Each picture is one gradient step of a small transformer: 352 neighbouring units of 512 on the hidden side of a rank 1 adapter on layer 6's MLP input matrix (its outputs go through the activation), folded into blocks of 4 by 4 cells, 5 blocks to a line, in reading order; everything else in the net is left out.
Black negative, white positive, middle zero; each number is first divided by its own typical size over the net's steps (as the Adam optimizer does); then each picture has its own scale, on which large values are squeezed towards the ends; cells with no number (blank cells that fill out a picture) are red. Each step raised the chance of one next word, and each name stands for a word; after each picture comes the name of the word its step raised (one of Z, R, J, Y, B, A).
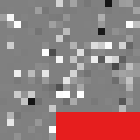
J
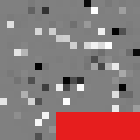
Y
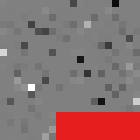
J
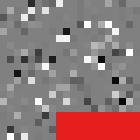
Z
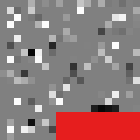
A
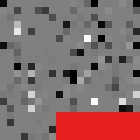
Z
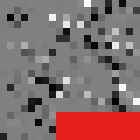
Y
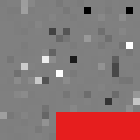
Y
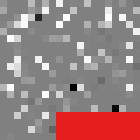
A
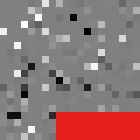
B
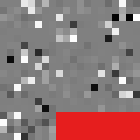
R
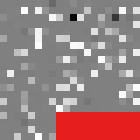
R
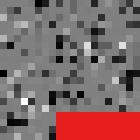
Z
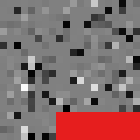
R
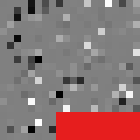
J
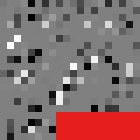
Z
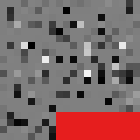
Z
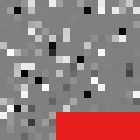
A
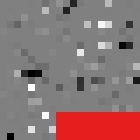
B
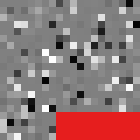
Y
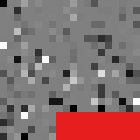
B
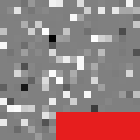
Y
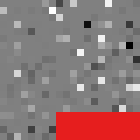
J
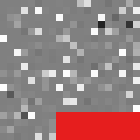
R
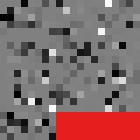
A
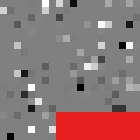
B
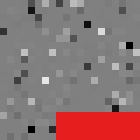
J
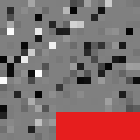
A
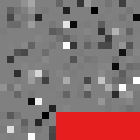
Y
